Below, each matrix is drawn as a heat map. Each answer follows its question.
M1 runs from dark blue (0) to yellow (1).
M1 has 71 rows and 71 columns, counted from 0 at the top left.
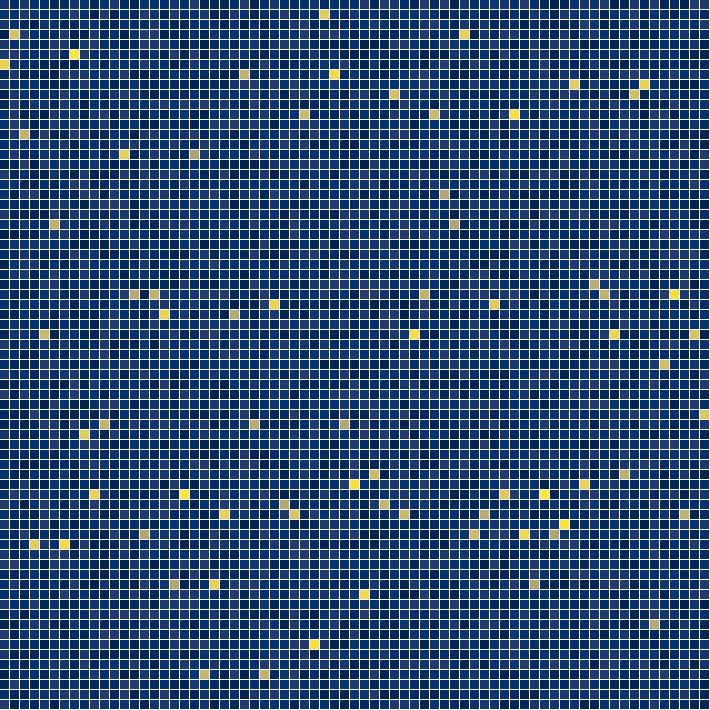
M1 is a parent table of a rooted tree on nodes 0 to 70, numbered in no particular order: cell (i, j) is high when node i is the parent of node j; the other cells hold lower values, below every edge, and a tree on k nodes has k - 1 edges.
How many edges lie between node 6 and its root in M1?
4
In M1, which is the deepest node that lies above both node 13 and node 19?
29
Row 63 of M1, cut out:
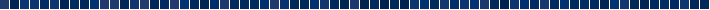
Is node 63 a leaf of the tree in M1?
yes
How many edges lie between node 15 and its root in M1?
3
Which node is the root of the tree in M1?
11
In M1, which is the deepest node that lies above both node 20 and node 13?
29
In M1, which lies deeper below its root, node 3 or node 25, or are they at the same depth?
the same depth
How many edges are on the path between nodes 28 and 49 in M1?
2
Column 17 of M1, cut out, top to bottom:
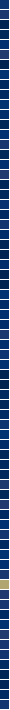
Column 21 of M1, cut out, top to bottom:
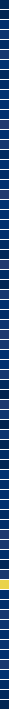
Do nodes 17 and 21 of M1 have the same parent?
yes
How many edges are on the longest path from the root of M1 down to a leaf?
7
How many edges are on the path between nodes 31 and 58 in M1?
7
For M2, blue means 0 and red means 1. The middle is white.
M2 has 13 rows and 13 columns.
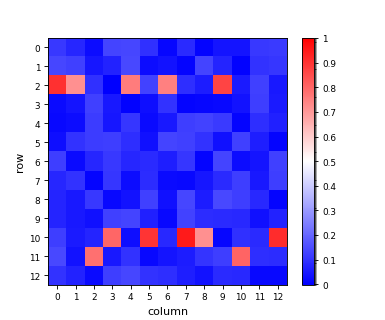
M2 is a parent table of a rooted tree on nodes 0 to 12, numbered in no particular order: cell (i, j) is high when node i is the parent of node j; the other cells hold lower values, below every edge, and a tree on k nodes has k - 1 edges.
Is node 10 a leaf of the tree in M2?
no
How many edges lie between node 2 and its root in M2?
1
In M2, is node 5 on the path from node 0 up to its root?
no
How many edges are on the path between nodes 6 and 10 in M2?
3
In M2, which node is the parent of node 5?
10
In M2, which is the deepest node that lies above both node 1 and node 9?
2
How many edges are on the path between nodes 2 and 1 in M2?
1
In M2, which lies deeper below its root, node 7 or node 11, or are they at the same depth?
node 7
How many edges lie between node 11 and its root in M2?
0
